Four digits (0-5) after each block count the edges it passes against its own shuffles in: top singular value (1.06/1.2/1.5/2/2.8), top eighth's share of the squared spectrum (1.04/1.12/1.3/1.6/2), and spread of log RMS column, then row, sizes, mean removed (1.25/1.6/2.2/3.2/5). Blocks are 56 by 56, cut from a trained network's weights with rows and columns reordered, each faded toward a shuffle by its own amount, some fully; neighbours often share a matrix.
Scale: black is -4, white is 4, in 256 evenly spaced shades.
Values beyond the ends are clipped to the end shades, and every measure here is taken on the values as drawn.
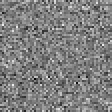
3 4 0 2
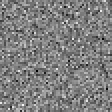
0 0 0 0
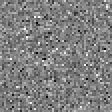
1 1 0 0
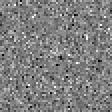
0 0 0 0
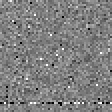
3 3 0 1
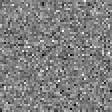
2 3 0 1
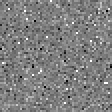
0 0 0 0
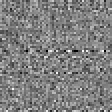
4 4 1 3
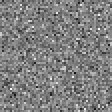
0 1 0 0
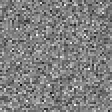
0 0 0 0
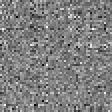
3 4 2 2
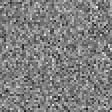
2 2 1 0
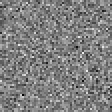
0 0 0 0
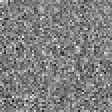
3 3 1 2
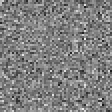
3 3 1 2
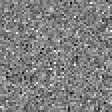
2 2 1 0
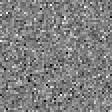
0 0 0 0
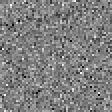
1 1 0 0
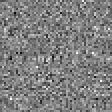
3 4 1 2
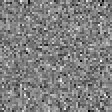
2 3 1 1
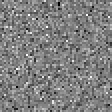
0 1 0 0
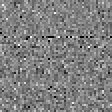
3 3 1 2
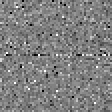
2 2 0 1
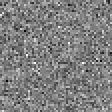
1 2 0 0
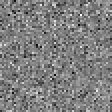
2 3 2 2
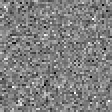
2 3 0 1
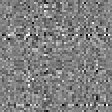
3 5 2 2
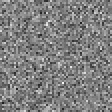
3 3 0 1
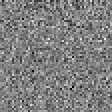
3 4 1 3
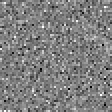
1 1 0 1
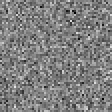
2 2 0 0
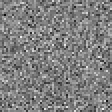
1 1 0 0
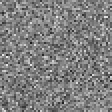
2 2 0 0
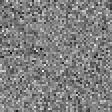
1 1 0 0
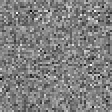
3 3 1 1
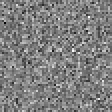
2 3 0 1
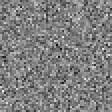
1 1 0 0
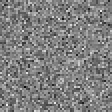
1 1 0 0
